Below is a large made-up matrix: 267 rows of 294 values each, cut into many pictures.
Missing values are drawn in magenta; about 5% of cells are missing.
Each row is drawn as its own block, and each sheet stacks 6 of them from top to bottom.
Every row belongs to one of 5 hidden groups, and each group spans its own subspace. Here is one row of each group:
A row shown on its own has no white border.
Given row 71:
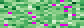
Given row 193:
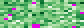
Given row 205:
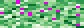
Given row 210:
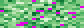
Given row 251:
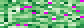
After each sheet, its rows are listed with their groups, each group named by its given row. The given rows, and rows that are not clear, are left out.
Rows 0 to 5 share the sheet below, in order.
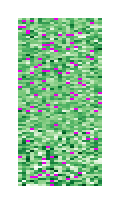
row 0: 210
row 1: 193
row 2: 193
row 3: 205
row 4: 71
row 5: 251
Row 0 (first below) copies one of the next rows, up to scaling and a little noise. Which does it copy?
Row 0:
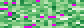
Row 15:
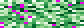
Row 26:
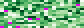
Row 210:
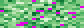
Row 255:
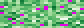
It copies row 255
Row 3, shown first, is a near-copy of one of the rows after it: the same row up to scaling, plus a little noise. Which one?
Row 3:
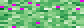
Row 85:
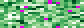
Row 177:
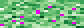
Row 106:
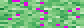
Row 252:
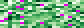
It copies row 106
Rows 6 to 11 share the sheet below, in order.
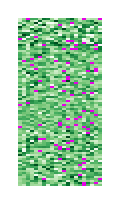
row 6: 205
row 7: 251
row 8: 251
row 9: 210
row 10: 251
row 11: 205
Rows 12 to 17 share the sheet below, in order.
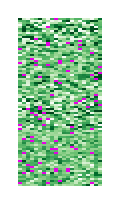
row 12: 71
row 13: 205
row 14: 251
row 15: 210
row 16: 71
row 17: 193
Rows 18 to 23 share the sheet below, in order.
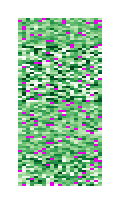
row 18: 251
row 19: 71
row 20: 251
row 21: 205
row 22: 251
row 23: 71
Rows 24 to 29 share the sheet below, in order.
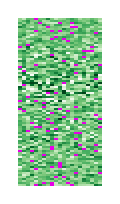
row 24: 205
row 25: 251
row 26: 210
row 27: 205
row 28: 205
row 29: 205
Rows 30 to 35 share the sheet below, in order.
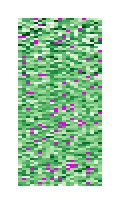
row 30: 205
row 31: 251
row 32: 251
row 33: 71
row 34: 210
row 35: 210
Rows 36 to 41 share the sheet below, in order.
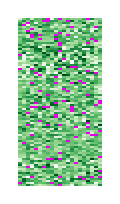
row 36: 71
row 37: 71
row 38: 193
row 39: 210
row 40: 205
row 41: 71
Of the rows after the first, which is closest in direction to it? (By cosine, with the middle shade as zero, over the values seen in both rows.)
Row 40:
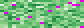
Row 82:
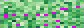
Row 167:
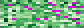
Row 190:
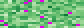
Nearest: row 82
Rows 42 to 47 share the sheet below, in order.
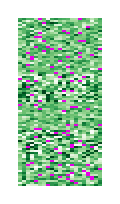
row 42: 205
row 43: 251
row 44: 71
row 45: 205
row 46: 205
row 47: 251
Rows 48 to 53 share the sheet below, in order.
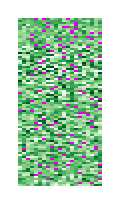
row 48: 71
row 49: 210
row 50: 210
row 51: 210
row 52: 251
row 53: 205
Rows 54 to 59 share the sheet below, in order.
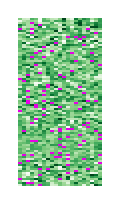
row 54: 210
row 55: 71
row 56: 251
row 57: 205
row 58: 193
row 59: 205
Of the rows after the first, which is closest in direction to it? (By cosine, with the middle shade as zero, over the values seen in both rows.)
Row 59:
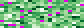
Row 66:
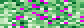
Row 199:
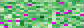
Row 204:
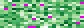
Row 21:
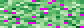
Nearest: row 199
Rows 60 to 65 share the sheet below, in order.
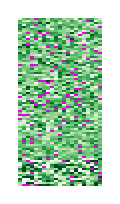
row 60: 210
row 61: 210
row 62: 210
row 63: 71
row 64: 71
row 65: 71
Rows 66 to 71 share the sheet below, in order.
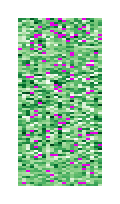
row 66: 71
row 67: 205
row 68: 71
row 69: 193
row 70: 193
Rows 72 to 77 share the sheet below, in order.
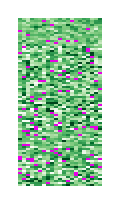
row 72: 251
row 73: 193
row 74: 251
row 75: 71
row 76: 205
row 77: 193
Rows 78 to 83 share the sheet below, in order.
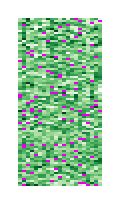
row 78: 251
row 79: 251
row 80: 193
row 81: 205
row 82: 71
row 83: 251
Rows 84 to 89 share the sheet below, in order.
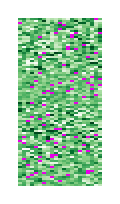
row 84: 193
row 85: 205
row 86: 193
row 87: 210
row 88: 71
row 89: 205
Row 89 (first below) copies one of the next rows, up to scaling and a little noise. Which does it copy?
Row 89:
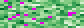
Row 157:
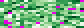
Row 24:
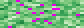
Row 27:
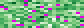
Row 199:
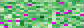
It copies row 24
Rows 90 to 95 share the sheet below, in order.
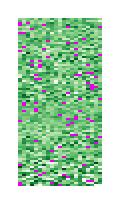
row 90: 193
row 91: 71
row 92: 71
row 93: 193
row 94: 71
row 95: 205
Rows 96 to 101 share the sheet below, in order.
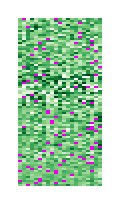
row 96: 251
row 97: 210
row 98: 71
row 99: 193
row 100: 193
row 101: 193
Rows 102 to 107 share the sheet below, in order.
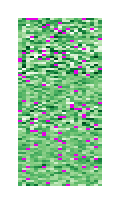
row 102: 71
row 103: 251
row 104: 205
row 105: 205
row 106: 205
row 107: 251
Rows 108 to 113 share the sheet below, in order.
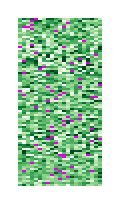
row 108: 71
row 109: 210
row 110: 205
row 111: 205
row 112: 71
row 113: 193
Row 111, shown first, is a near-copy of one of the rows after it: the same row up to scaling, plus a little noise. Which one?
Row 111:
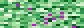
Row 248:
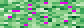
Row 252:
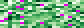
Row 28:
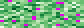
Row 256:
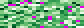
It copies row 248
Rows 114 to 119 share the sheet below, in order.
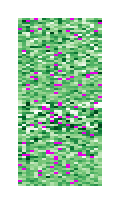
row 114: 193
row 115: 210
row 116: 205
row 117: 251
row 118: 251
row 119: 210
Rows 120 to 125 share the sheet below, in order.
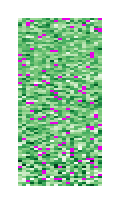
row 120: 71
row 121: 193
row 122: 251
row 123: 251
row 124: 210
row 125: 71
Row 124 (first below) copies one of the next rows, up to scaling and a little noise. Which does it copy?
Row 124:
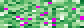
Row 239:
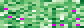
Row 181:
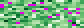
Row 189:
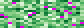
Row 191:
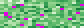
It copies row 239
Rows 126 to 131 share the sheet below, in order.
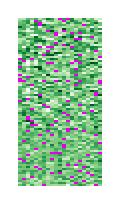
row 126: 205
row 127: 205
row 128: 205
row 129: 71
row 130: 193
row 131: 193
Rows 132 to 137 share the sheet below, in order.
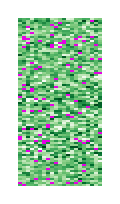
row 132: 251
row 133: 205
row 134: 251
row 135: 251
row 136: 210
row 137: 193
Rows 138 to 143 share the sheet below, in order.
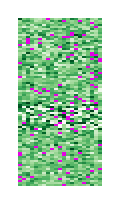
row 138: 210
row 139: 71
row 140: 193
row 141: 210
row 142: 193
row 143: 193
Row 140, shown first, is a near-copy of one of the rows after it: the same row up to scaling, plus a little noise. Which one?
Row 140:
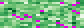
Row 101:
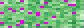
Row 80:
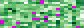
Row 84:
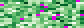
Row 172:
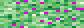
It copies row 80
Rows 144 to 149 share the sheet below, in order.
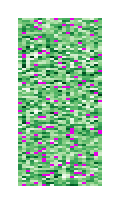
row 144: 71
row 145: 251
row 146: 205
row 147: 251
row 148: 251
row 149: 210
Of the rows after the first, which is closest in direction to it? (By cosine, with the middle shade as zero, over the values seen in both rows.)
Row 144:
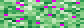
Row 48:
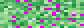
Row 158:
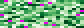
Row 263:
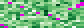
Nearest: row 158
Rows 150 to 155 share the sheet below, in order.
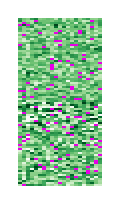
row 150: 71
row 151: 251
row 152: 251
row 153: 205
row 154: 71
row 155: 251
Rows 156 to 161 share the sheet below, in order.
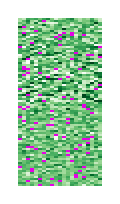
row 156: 205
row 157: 205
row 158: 205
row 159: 251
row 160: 71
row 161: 205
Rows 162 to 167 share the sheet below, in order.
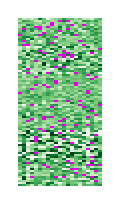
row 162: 71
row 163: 210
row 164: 193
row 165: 193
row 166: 251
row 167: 251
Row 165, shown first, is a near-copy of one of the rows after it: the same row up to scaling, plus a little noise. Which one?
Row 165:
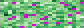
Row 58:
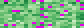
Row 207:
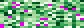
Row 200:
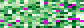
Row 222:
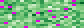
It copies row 207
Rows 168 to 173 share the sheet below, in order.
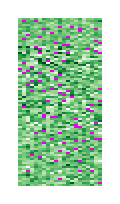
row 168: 193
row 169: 210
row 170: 251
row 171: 193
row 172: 193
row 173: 193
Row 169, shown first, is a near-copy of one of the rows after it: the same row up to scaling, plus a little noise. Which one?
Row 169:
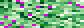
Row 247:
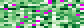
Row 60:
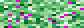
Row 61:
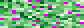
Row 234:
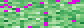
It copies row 61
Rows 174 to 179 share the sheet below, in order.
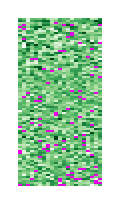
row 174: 251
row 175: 205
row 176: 71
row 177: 205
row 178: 71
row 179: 210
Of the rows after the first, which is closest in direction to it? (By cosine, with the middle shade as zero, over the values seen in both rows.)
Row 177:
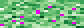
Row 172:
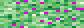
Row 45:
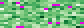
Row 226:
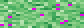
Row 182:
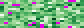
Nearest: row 45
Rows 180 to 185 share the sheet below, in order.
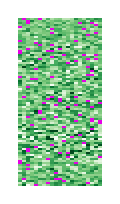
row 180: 205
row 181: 210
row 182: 210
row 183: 251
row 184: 71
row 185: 251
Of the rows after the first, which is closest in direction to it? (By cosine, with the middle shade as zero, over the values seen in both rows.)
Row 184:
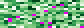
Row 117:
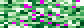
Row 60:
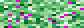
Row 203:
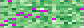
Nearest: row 117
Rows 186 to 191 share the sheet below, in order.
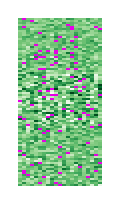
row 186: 210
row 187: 251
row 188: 193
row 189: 210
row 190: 251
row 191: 210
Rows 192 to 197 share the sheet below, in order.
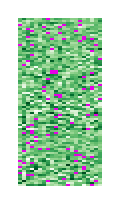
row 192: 205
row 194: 71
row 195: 251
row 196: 251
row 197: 251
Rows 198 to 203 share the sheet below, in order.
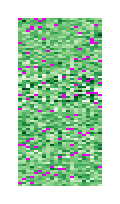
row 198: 193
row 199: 205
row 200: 193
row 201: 71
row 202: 193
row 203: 210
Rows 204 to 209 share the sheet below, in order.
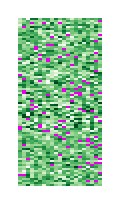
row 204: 210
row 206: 71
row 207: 193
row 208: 71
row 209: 193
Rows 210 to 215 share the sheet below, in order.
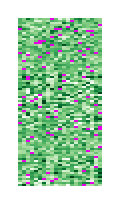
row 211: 71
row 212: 193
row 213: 193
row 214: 71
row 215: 193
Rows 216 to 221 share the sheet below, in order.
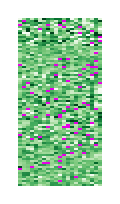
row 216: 193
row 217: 210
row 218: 193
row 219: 193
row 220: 71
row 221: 205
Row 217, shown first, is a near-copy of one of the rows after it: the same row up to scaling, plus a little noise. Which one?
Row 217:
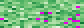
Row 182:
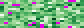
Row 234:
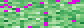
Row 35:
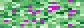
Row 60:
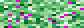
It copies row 234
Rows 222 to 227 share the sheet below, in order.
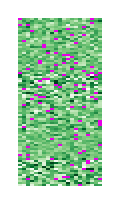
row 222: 193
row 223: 210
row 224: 71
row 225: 251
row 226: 205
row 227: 205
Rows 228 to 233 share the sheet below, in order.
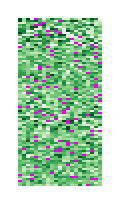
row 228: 210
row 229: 205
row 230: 71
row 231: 205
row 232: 251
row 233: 71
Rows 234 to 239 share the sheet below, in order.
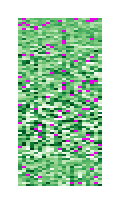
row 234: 210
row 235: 205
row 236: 205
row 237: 205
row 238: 193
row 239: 210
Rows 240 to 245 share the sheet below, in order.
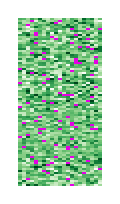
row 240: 193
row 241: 251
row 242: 193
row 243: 71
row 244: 71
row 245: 251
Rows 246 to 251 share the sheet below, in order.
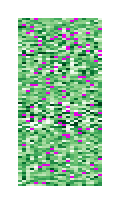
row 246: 210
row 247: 210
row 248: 205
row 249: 193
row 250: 251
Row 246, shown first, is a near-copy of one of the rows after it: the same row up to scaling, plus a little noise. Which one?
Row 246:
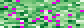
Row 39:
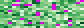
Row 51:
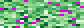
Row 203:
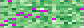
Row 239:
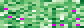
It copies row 51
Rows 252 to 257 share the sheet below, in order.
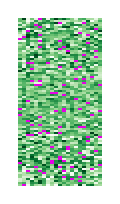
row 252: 205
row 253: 251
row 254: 251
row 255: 210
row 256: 205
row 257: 71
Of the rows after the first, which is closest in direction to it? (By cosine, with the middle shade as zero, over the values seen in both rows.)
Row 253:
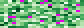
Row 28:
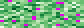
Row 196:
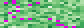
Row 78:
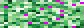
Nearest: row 28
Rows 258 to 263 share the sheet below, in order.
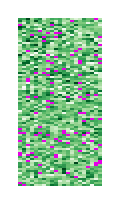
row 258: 210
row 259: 205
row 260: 193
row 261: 205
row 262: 251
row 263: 210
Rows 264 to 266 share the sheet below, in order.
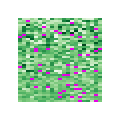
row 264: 71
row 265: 251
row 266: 193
